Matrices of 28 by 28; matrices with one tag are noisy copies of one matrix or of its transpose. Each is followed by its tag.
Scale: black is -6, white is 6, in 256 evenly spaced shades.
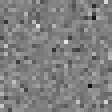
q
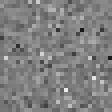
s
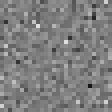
q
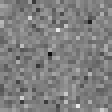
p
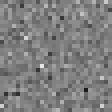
q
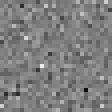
q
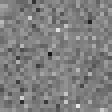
p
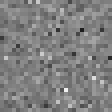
s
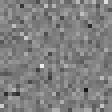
q
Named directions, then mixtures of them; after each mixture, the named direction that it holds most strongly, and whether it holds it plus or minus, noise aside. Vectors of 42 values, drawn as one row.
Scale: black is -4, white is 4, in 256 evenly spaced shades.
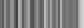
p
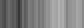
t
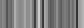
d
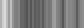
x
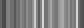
d, minus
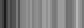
x, minus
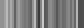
d, minus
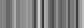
d, plus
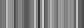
d, minus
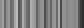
p, minus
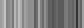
t, minus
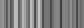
d, plus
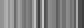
d, minus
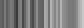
p, plus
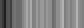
x, minus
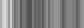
x, plus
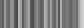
p, plus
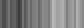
t, plus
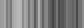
t, minus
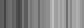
t, plus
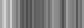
x, plus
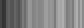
t, plus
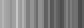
t, minus
